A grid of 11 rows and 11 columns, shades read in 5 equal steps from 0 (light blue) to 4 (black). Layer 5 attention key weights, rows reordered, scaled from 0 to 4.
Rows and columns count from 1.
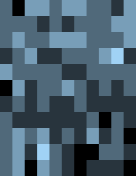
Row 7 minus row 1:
1 -2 2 1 1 2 1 1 1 0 2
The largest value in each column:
4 4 4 3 3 3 4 4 4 3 4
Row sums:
20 22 17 22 23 25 30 31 24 26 30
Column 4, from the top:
1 3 2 3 2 2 2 3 1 0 1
